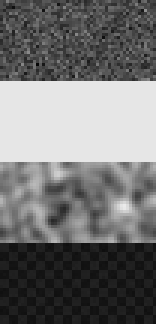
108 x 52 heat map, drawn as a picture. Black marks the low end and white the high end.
It is made of 4 by 1 panels. Panel 1,1: low, fine-grained. Panel 2,1: very high, flat. Panel 3,1: middling, blotchy, strong in contrast. Panel 4,1: very low, checkered, faint in contrast.
